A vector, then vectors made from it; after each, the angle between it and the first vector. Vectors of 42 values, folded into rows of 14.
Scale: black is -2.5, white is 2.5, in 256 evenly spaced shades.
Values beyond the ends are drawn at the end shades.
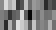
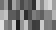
orthogonal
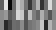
orthogonal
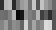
orthogonal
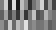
partly aligned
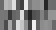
nearly parallel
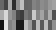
partly opposed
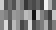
partly opposed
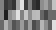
partly opposed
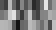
partly opposed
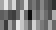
nearly parallel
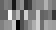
partly opposed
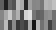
nearly opposite
